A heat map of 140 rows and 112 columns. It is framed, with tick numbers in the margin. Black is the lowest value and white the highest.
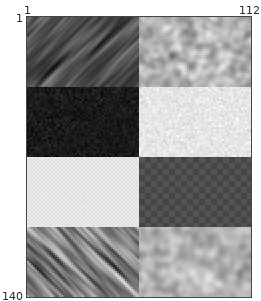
It is made of 4 by 2 panels. Panel 1,1: low, slanting up to the right. Panel 1,2: high, blotchy. Panel 2,1: very low, fine-grained, faint in contrast. Panel 2,2: very high, fine-grained, faint in contrast. Panel 3,1: very high, checkered, faint in contrast. Panel 3,2: low, checkered, faint in contrast. Panel 4,1: middling, slanting down to the right, strong in contrast. Panel 4,2: high, blotchy.
